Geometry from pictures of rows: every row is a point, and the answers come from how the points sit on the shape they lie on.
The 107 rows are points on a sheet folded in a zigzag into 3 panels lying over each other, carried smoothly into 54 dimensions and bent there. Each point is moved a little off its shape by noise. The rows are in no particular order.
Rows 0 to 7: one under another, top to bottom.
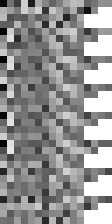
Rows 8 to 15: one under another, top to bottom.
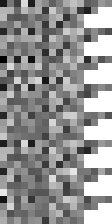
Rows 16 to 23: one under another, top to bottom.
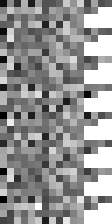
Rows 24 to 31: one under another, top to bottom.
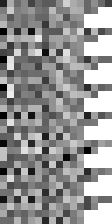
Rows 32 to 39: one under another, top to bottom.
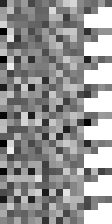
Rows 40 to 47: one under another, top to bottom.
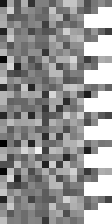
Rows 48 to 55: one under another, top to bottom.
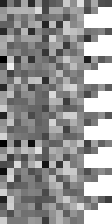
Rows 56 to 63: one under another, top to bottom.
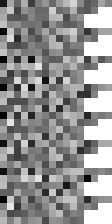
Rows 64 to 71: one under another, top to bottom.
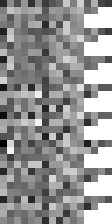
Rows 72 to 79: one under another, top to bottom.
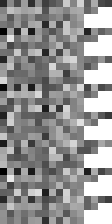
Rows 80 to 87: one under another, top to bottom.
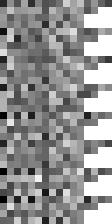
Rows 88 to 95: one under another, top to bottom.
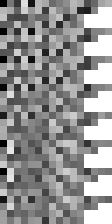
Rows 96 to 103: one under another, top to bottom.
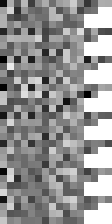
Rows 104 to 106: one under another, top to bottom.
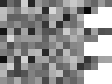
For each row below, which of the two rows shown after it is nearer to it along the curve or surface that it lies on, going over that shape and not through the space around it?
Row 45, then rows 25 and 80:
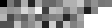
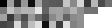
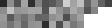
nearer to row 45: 80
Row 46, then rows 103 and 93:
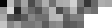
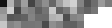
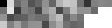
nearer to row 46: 93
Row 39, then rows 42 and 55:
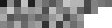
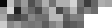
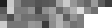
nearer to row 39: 42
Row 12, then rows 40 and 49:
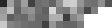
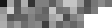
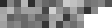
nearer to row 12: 49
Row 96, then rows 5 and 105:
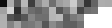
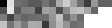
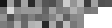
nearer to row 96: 5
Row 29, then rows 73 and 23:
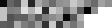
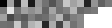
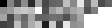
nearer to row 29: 23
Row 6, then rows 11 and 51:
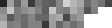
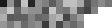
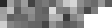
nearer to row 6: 51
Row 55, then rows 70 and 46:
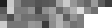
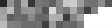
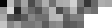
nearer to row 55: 70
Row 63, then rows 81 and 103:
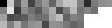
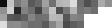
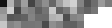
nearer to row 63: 81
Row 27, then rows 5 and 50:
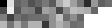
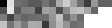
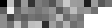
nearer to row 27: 5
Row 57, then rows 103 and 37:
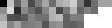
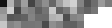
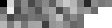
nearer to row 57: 37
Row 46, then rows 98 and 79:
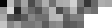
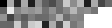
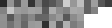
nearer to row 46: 98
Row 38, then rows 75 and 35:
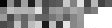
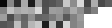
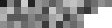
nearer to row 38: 75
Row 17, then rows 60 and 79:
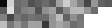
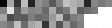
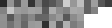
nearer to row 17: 60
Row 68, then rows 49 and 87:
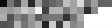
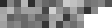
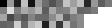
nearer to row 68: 49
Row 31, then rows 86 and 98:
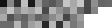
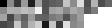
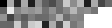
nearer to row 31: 86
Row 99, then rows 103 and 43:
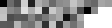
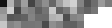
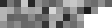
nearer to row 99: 43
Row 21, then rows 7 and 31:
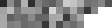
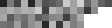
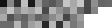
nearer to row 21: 7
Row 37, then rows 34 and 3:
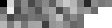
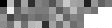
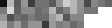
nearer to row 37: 34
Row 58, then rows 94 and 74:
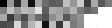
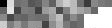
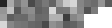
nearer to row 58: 94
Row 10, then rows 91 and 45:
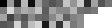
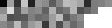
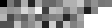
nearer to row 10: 91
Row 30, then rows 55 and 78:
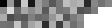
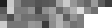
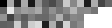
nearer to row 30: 78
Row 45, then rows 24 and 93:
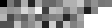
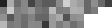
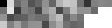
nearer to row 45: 24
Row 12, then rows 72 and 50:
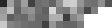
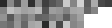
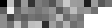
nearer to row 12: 72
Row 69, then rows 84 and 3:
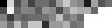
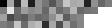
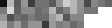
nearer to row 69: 84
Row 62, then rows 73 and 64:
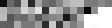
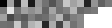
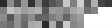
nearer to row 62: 64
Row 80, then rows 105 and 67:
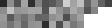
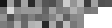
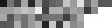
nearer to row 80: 67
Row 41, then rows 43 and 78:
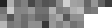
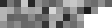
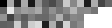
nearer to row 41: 43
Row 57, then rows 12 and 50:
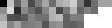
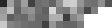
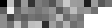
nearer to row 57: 50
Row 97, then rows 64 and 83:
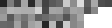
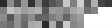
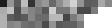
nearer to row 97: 64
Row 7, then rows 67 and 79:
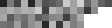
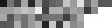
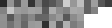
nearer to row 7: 67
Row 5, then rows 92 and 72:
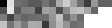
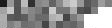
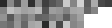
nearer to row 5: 92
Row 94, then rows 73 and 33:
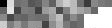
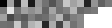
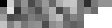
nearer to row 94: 33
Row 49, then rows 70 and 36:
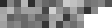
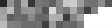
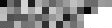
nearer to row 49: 70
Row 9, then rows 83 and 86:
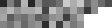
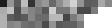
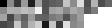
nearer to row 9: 86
